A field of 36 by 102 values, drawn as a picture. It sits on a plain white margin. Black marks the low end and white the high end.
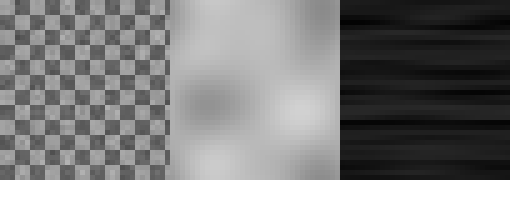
The table splits into one row of 3 panels. Panel 1,1: middling, checkered, strong in contrast. Panel 1,2: high, smooth. Panel 1,3: very low, streaked across, faint in contrast.
